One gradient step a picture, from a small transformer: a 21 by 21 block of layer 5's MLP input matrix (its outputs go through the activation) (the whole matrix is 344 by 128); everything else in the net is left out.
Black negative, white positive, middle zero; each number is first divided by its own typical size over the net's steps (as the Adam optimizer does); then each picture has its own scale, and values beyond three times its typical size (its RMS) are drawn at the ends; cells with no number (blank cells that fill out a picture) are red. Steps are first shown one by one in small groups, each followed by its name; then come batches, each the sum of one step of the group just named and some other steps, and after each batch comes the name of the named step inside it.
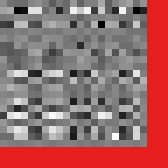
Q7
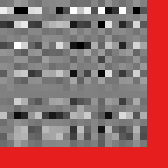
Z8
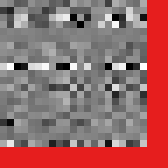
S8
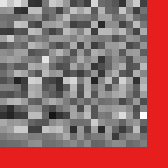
Z8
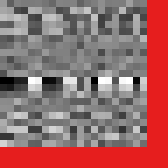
Q7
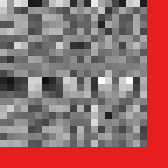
Z8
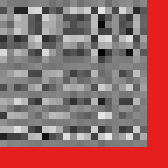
Q7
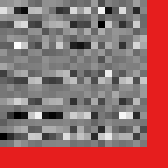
Z8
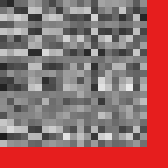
Q7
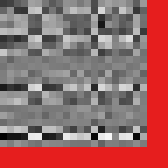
Z8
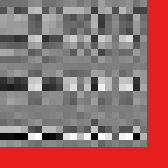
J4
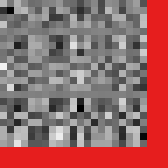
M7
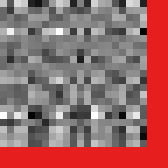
M7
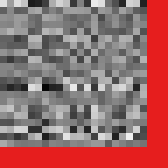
J4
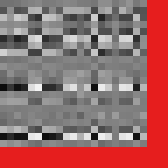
J4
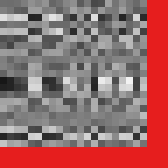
J4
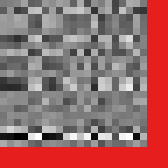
J4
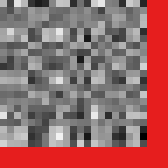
M7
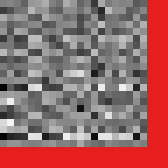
M7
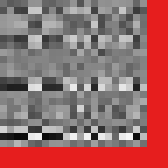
J4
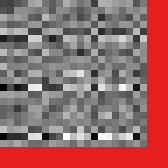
M7
